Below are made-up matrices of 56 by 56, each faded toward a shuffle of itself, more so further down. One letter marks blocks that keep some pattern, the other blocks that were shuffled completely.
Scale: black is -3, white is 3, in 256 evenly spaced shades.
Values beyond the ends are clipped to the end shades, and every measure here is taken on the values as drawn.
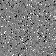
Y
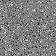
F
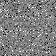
Y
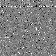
Y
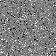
F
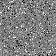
F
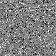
Y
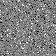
F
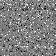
Y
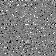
Y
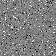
F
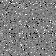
Y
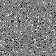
Y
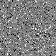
Y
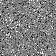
F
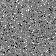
F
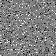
Y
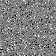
F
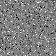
F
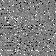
Y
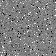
F
